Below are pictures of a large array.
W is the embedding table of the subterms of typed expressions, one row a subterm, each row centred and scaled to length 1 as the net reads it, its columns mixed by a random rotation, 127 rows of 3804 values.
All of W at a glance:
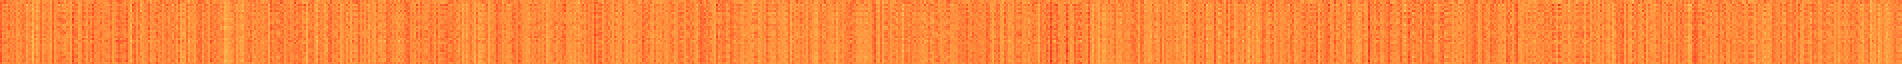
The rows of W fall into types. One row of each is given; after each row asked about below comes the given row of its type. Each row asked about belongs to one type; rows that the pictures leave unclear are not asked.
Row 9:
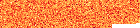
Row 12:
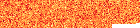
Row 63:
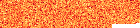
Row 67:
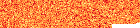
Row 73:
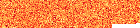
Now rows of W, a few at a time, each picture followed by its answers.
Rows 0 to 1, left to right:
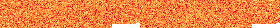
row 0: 9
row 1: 73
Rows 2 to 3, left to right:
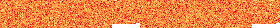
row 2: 12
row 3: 73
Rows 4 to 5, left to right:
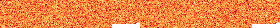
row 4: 73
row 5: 67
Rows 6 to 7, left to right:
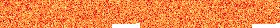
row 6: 12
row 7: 12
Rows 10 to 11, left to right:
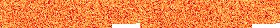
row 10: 9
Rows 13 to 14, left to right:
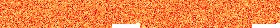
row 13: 9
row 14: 73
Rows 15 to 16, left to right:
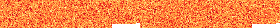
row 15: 12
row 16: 9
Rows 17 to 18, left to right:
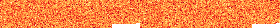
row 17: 9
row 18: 63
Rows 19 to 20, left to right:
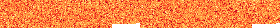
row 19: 67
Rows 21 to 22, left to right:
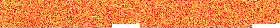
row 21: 9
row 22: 12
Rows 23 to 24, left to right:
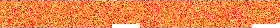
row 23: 12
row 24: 67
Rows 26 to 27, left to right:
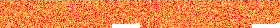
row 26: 9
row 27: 67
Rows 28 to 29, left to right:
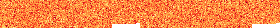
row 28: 73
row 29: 67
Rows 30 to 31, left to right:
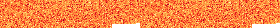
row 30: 9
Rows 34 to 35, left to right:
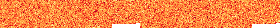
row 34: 12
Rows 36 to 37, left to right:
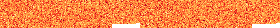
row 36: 67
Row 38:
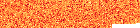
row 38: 9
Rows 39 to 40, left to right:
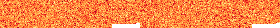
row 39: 67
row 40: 67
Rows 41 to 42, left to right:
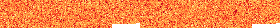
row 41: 67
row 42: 12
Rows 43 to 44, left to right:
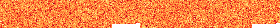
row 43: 63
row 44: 73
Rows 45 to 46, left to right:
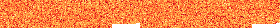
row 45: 67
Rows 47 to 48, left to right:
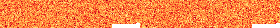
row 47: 67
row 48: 73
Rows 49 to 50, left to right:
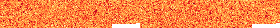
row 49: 12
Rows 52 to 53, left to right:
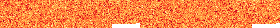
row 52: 12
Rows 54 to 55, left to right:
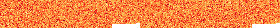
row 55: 9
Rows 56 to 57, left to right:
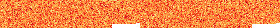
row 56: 12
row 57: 67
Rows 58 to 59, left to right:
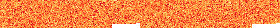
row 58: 12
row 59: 9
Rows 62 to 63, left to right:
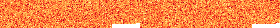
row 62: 9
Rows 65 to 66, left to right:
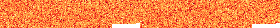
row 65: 67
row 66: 63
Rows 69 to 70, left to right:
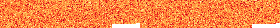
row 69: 9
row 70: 12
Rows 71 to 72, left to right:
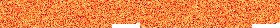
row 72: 73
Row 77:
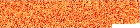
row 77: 9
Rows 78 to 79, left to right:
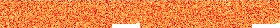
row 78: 67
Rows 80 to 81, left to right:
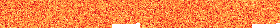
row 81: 73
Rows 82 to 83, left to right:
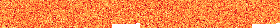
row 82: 73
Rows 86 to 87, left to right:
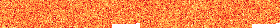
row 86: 73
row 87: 12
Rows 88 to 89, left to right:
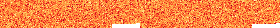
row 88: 9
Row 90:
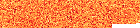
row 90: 9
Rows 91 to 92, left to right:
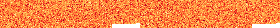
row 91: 9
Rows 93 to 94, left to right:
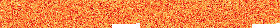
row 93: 9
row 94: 9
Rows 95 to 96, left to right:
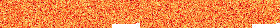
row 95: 63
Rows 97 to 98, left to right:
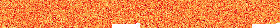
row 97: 73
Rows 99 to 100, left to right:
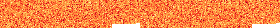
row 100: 67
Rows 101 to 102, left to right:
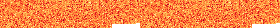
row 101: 9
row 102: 9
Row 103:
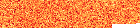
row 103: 73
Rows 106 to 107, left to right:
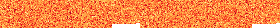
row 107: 67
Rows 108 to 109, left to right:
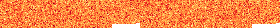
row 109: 12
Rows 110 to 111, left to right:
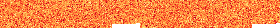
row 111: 73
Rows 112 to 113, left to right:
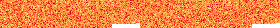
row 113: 9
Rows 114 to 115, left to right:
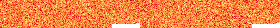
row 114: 63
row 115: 67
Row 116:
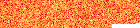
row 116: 12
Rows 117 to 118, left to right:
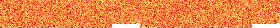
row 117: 63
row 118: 73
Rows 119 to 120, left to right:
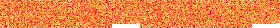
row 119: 67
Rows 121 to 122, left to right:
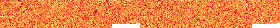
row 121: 12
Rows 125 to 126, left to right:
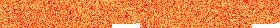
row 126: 67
